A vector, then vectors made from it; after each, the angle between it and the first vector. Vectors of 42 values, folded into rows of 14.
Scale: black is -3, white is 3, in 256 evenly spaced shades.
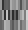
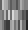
nearly opposite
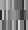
orthogonal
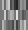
partly opposed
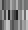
nearly parallel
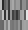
nearly parallel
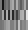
nearly parallel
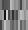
nearly parallel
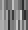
orthogonal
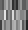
partly opposed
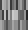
nearly opposite
